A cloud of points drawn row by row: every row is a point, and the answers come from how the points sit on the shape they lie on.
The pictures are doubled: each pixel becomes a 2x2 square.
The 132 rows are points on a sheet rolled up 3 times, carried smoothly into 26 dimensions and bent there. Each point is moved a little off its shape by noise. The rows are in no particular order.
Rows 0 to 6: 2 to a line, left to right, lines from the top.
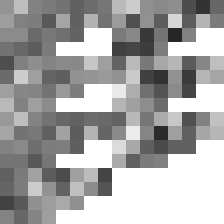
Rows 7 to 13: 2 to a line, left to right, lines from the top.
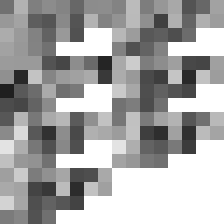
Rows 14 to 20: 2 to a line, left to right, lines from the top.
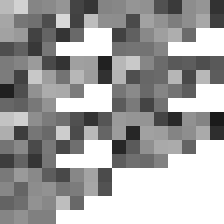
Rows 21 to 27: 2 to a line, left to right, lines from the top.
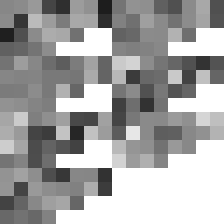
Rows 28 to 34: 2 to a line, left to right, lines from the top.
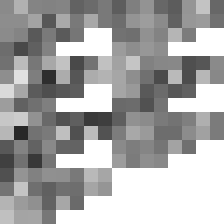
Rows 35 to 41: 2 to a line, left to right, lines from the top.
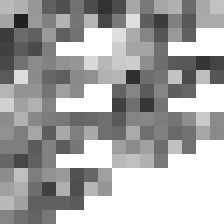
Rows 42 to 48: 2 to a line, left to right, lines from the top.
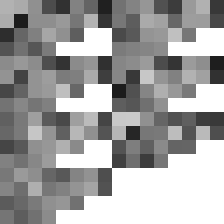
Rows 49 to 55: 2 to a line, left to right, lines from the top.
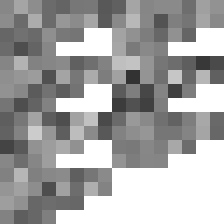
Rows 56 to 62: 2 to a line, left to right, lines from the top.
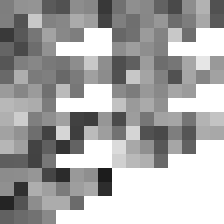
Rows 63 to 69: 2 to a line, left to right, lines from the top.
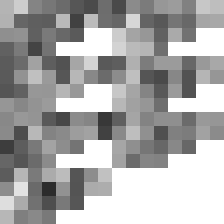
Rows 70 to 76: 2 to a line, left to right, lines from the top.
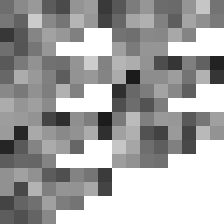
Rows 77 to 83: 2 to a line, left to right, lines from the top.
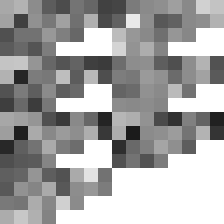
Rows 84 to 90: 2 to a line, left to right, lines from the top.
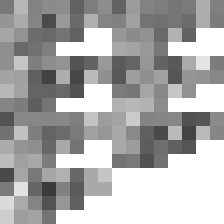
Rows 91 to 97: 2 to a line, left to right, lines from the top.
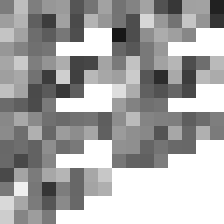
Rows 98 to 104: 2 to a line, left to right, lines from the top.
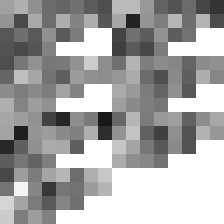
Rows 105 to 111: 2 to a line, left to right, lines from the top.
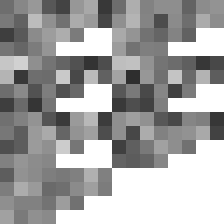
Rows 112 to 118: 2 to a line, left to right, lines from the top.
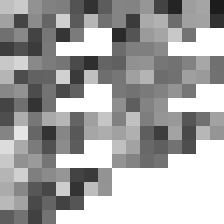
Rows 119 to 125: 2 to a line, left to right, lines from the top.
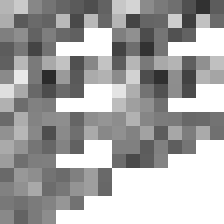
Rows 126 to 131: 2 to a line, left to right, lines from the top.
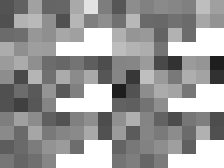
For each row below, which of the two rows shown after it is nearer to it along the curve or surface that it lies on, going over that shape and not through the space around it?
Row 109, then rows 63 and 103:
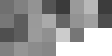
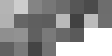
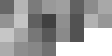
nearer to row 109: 63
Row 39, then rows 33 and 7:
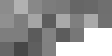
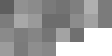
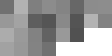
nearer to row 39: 7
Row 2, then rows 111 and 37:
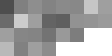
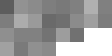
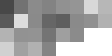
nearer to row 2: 111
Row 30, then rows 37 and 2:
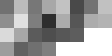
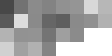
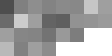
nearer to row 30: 37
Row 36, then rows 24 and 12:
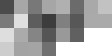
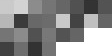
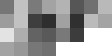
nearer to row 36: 12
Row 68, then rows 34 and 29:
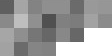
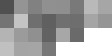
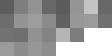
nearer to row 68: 29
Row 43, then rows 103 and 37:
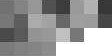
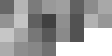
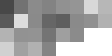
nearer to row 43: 37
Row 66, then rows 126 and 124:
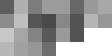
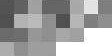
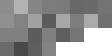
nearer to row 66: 124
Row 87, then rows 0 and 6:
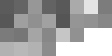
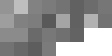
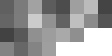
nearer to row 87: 6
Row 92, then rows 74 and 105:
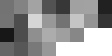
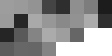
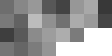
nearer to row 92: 74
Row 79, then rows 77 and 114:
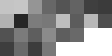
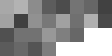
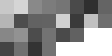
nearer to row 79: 114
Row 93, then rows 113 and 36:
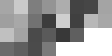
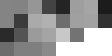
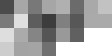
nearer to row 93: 36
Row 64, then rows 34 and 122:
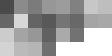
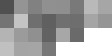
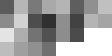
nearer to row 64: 122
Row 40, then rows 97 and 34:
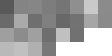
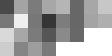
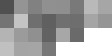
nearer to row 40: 34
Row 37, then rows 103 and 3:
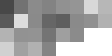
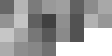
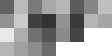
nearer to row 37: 3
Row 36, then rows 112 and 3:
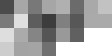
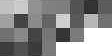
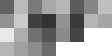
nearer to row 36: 3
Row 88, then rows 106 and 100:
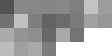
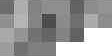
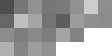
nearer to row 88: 100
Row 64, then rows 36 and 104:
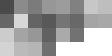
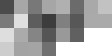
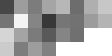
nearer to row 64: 36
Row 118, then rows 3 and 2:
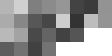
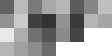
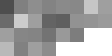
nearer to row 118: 3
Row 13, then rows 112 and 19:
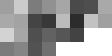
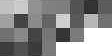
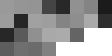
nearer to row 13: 112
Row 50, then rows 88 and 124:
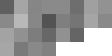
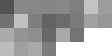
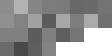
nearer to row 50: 124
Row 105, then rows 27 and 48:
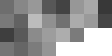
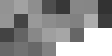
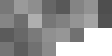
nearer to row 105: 27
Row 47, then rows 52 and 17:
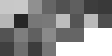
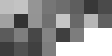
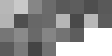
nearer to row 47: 52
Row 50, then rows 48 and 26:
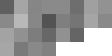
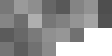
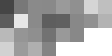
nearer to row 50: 48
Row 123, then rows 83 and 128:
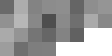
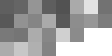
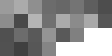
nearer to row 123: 128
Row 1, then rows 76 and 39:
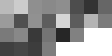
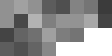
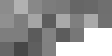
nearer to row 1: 76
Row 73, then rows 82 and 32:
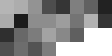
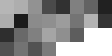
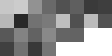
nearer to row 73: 82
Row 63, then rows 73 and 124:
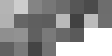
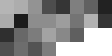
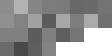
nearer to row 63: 124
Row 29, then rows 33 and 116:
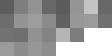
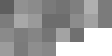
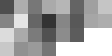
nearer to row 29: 33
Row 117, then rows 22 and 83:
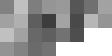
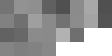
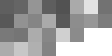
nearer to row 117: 22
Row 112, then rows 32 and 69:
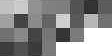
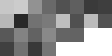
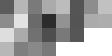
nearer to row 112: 32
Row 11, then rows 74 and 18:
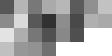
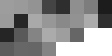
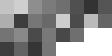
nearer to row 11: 18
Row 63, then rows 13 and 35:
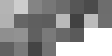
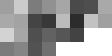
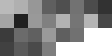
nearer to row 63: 13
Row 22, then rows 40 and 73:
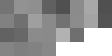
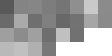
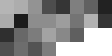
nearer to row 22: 40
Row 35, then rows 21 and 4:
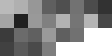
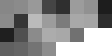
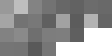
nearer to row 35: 21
